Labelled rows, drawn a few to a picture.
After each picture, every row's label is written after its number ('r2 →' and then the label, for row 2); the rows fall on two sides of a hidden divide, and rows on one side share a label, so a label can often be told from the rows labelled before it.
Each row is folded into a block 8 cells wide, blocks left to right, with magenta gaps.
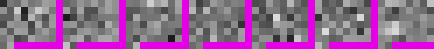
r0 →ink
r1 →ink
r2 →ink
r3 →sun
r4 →ink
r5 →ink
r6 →ink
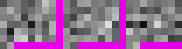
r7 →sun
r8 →ink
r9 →ink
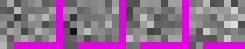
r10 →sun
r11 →ink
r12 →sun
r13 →ink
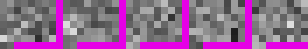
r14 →sun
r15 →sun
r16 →ink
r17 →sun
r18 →sun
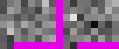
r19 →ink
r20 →sun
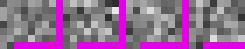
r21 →ink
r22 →ink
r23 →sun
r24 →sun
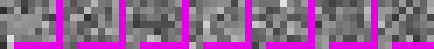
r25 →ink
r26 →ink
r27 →sun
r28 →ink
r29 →ink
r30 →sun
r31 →sun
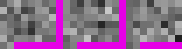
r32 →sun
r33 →sun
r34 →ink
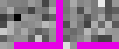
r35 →ink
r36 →ink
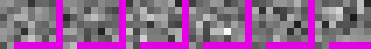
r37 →sun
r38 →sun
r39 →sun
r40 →ink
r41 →sun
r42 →sun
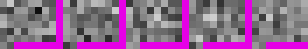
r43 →ink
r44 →ink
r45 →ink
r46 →sun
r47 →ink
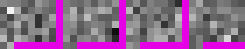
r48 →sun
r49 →sun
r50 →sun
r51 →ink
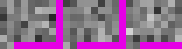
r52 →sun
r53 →ink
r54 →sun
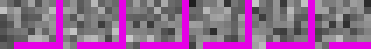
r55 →ink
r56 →sun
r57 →sun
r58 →sun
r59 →sun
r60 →sun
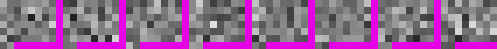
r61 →sun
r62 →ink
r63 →sun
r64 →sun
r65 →ink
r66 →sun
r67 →sun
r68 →ink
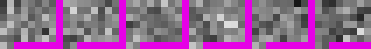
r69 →sun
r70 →sun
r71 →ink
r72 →ink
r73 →ink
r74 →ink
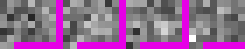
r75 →ink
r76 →ink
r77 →ink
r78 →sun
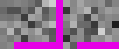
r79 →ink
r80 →ink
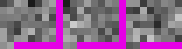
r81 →sun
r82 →sun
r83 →sun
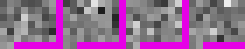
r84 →sun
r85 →ink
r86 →sun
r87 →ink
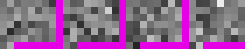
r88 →sun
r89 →ink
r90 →sun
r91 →sun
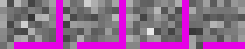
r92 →sun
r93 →ink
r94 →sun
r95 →ink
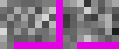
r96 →sun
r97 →sun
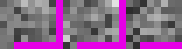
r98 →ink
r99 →sun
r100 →ink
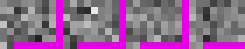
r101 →sun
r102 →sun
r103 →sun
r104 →sun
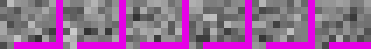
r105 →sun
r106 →sun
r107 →ink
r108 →sun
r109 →sun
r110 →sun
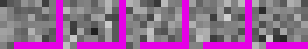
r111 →ink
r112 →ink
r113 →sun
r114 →ink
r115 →ink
